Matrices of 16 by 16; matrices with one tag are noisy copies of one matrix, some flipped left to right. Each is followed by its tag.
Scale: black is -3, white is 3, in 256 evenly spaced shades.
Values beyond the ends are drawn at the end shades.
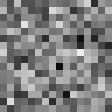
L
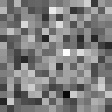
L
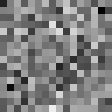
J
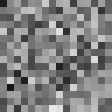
J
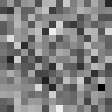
J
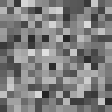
L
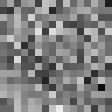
J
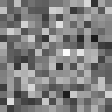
L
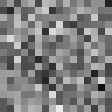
J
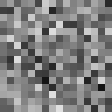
J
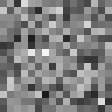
L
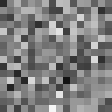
J
